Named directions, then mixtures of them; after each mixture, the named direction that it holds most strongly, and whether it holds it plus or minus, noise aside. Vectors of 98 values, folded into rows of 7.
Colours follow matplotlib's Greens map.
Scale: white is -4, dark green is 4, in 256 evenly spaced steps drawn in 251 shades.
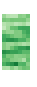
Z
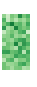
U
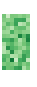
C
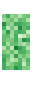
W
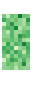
W, minus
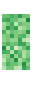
W, minus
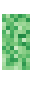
W, minus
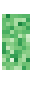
C, minus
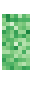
U, minus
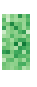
U, plus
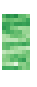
Z, minus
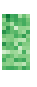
U, minus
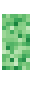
C, plus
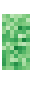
W, plus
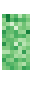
U, minus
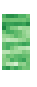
Z, minus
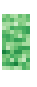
Z, plus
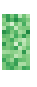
U, minus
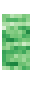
Z, plus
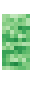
Z, plus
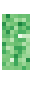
C, minus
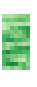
Z, plus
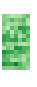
Z, plus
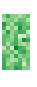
W, plus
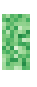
W, minus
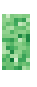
C, plus
